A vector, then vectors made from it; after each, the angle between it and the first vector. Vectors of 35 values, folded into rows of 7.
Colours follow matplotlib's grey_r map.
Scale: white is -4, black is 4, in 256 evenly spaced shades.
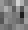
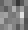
nearly opposite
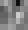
partly opposed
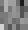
orthogonal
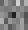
orthogonal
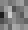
partly aligned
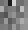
orthogonal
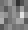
nearly opposite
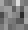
nearly parallel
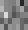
orthogonal
